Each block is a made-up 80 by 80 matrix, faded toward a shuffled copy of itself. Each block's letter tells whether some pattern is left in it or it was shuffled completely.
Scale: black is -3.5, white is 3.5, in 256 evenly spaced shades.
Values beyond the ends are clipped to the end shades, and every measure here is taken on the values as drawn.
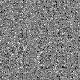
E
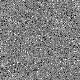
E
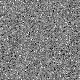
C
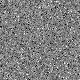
C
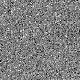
E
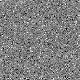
E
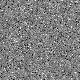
C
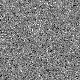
C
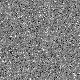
C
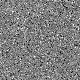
C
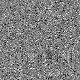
E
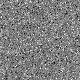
C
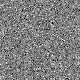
E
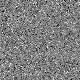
C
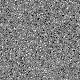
C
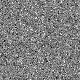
C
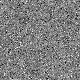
C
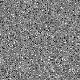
E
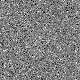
C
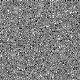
E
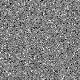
E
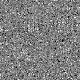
E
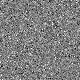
C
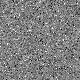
C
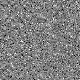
E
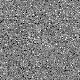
E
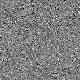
E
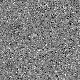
C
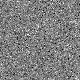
C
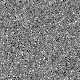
C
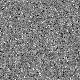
C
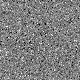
C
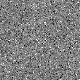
E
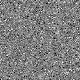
E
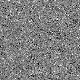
E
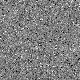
C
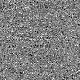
E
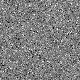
C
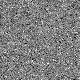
C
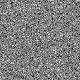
E
